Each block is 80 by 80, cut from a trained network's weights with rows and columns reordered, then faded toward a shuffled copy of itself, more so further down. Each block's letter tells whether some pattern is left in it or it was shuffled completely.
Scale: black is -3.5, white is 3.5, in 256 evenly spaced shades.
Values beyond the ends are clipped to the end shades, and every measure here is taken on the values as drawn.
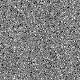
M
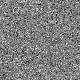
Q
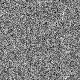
M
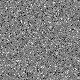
Q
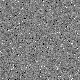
Q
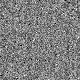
M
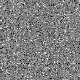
M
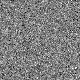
Q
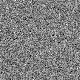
Q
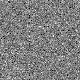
M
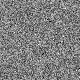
Q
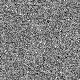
Q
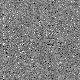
M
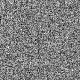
M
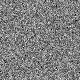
Q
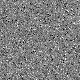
Q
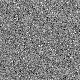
Q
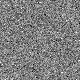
Q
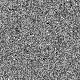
M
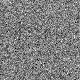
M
